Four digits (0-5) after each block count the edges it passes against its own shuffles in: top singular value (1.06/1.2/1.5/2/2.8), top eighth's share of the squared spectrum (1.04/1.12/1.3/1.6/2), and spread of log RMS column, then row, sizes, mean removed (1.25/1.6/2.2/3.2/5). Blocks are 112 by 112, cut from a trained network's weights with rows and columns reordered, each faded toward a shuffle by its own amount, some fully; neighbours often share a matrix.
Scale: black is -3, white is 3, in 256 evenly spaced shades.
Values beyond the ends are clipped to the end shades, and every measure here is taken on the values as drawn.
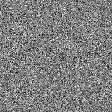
2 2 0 1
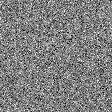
0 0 0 0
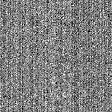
4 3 1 2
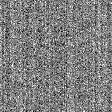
3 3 0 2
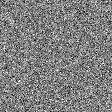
1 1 0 0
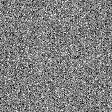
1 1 0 0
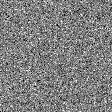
0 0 0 0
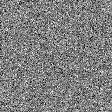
0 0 0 0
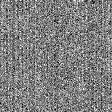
3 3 1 1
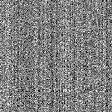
3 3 1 2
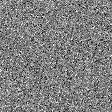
0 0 0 0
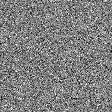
2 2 0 1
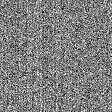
2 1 0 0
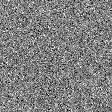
0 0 0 0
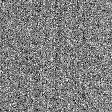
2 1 0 0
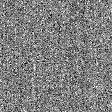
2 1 0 0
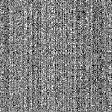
4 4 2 3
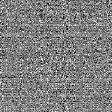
3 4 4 2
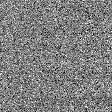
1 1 1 0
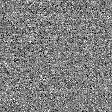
1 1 1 0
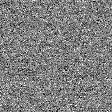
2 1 1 0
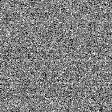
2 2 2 0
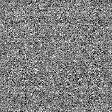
2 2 2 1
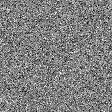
0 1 0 0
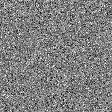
1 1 0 0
